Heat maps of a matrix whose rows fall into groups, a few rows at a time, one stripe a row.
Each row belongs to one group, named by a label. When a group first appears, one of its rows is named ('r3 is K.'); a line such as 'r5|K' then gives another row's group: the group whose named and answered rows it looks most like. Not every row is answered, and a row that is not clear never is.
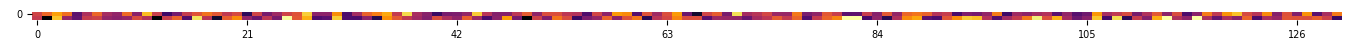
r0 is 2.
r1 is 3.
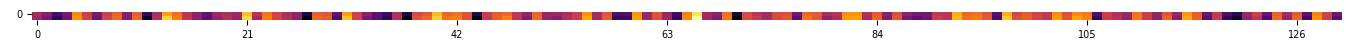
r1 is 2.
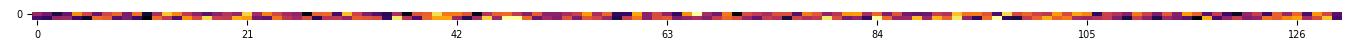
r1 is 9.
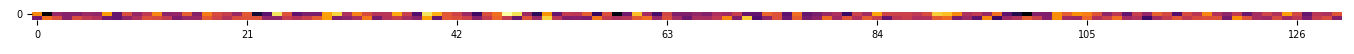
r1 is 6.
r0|9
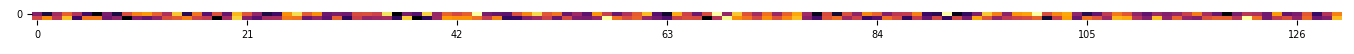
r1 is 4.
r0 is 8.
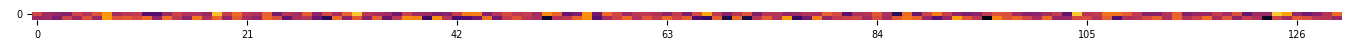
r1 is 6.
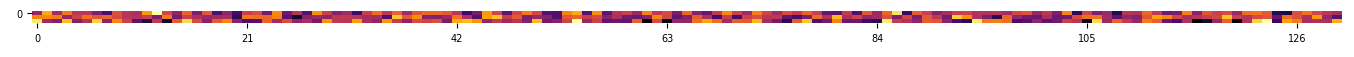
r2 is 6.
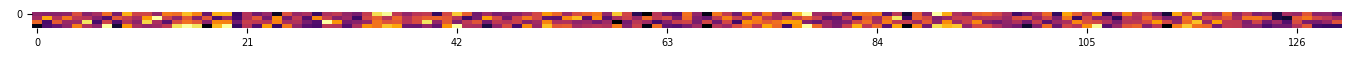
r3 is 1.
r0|1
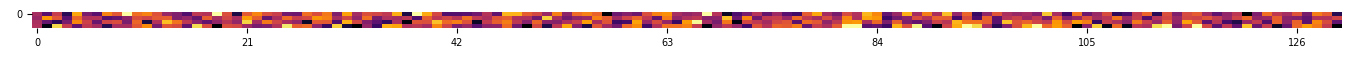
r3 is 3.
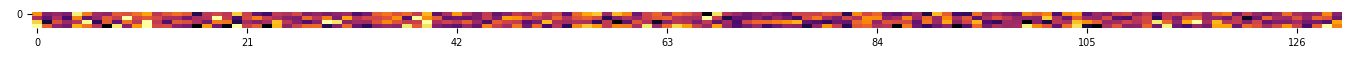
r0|1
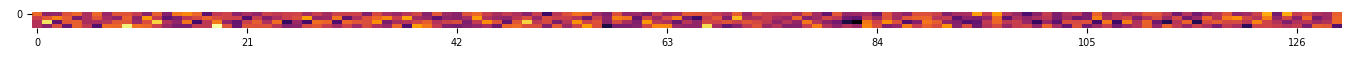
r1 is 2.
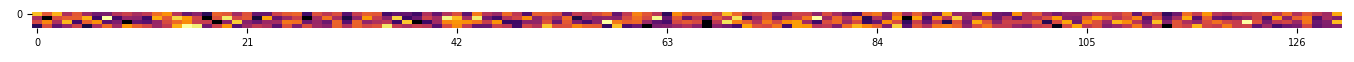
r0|8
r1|1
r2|4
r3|1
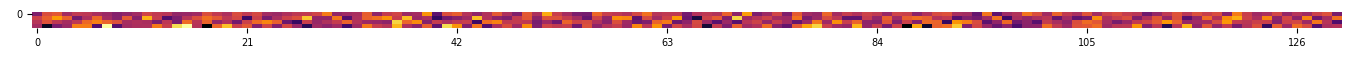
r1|2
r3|1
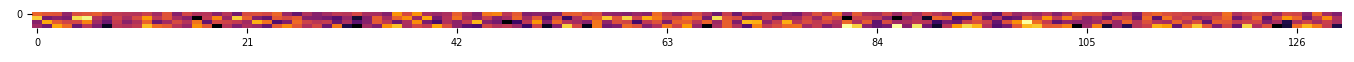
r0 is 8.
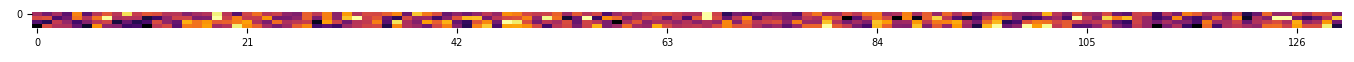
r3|9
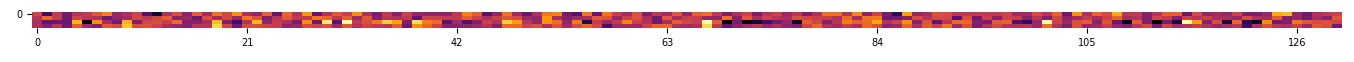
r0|3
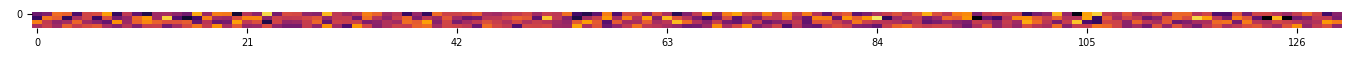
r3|6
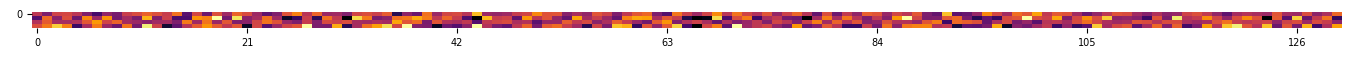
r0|8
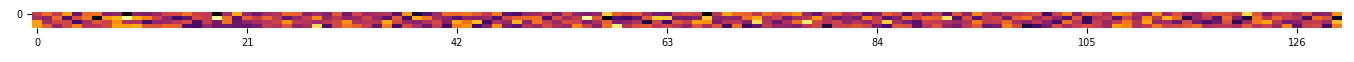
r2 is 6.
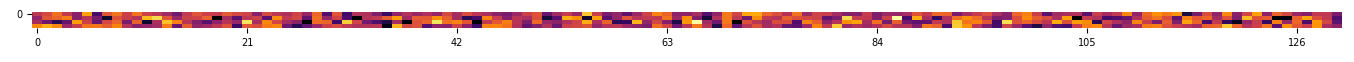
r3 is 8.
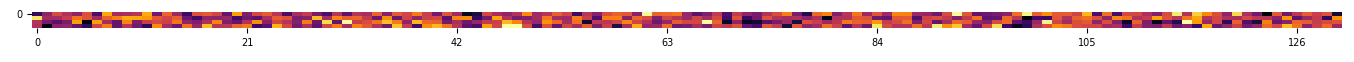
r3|9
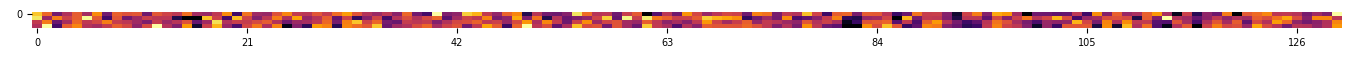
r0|6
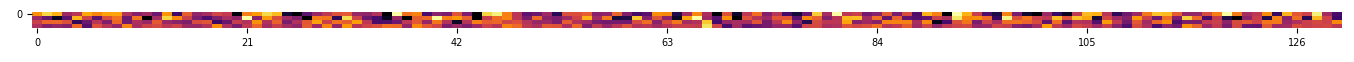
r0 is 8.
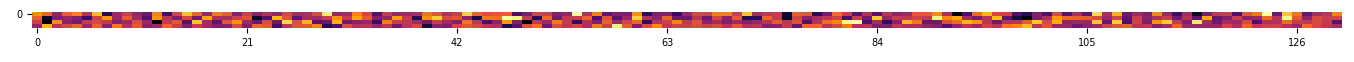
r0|6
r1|9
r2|3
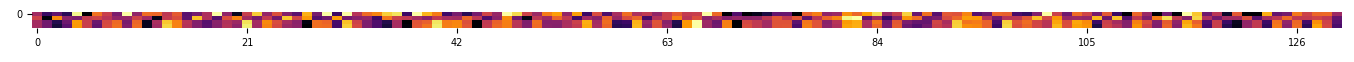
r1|3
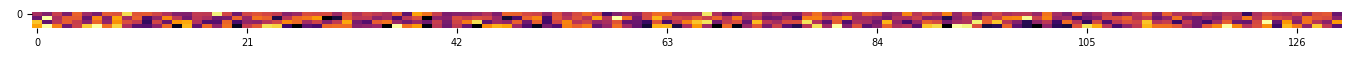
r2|6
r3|8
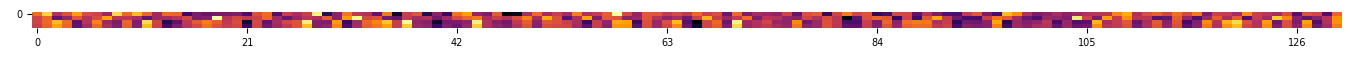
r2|2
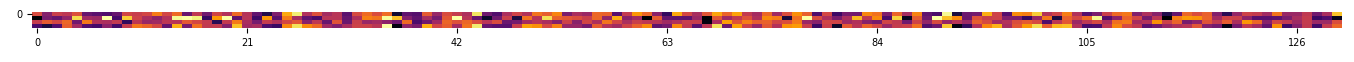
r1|1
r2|4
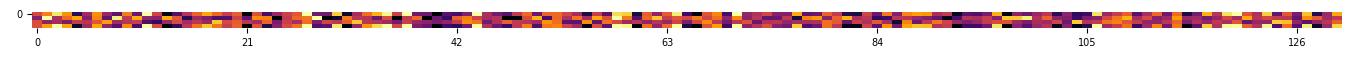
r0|2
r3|2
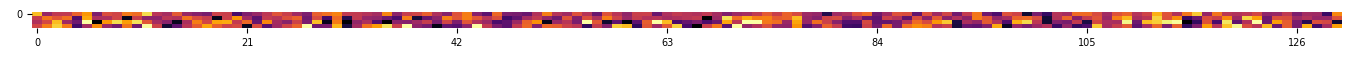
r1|4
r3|2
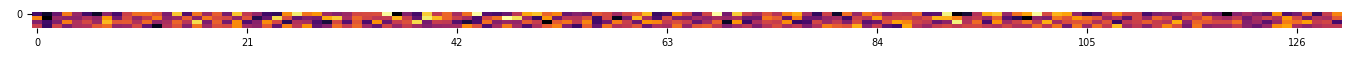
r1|9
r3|3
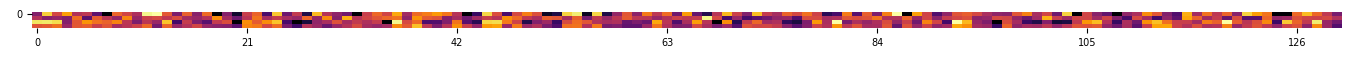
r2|8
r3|8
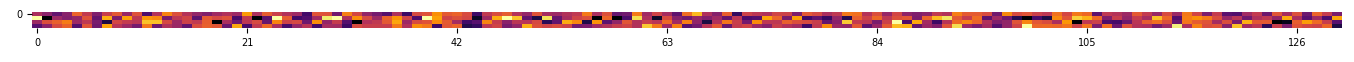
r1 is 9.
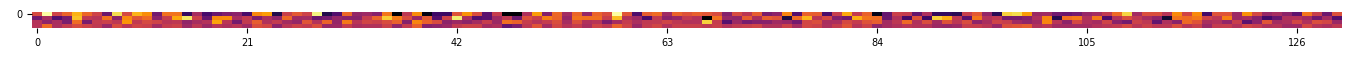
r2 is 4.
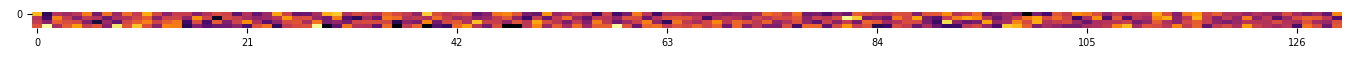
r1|3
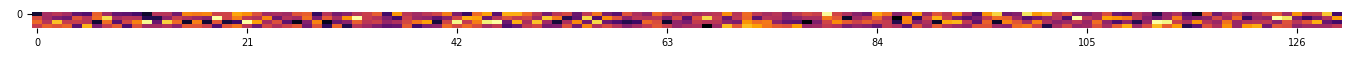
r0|9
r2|8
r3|4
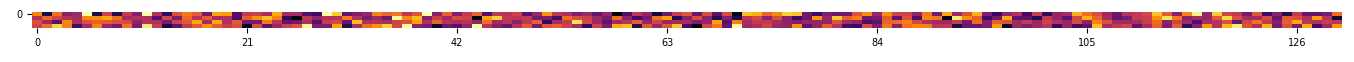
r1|8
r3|2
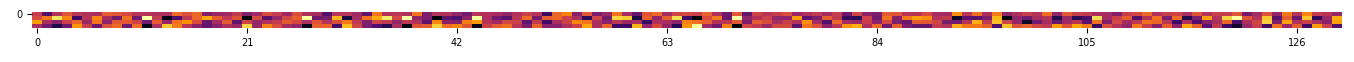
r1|2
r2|6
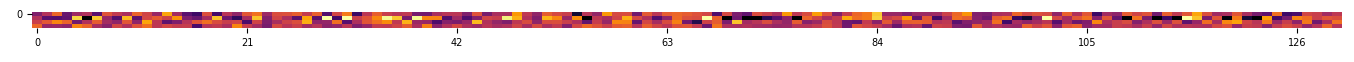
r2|2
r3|1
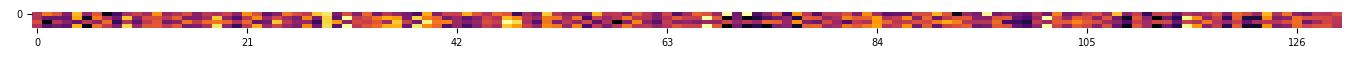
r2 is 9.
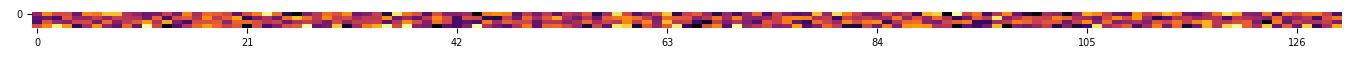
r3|2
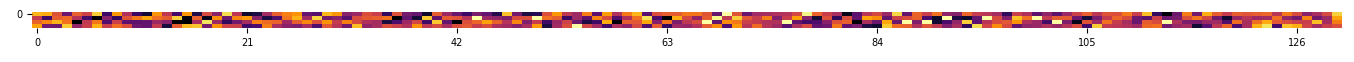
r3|6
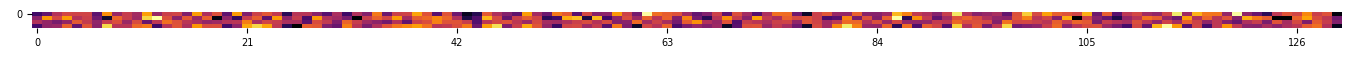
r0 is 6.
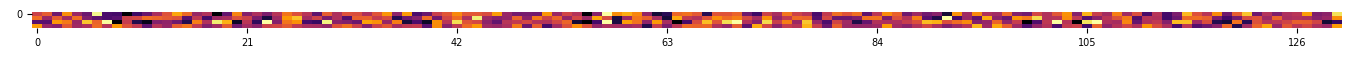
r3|6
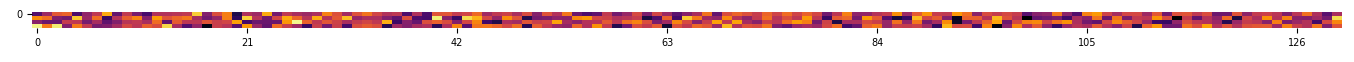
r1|6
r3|8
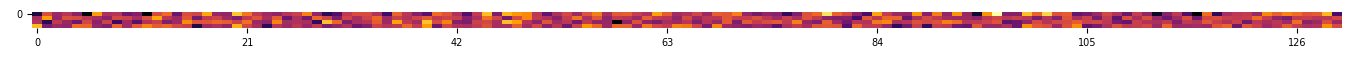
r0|9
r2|9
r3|1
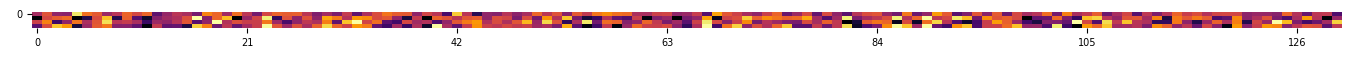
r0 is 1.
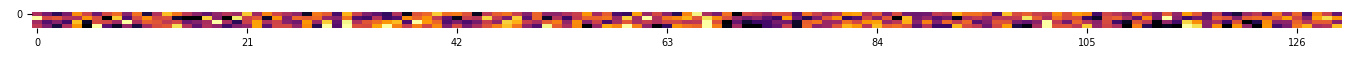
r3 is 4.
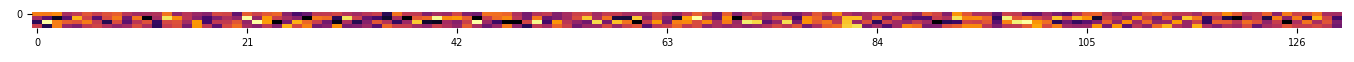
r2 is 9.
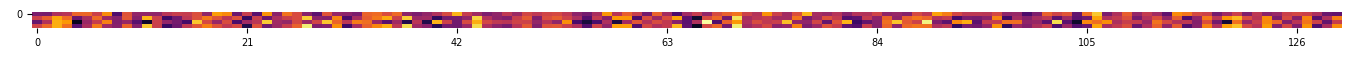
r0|1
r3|2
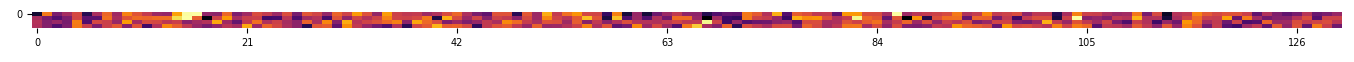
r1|1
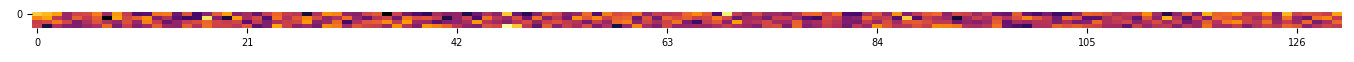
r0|8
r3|9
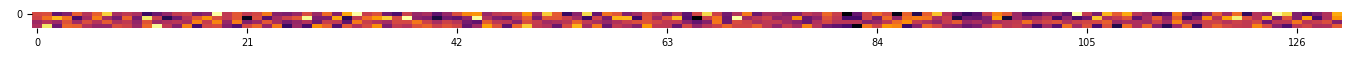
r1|2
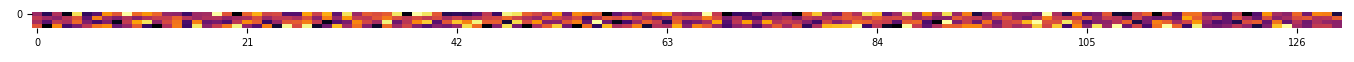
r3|3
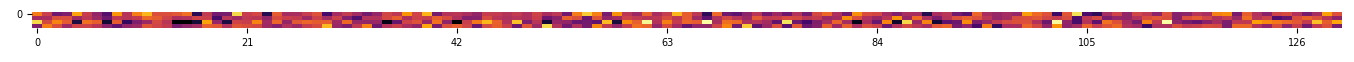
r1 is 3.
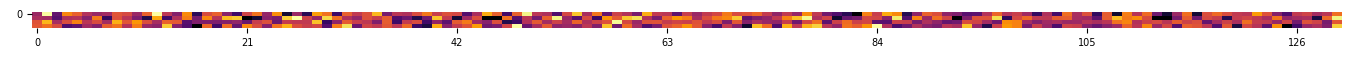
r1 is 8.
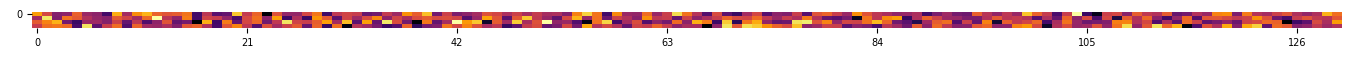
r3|4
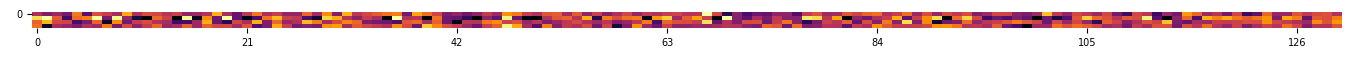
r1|8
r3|9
